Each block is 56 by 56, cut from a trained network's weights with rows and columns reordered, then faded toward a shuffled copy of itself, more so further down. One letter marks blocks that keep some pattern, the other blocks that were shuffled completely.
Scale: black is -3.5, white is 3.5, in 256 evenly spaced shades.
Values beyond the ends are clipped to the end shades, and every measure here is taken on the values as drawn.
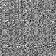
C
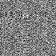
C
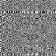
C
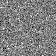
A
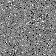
A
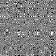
C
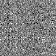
C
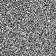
A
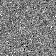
A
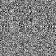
C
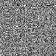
C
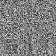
C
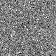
A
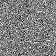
A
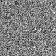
C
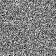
A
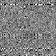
C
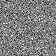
A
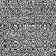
C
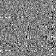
C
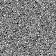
A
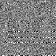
C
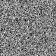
A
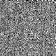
C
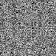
C
